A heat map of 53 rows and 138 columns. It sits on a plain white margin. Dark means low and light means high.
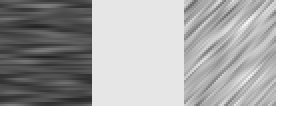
The table splits into one row of 3 panels. Panel 1,1: low, streaked across. Panel 1,2: very high, flat. Panel 1,3: high, slanting up to the right.
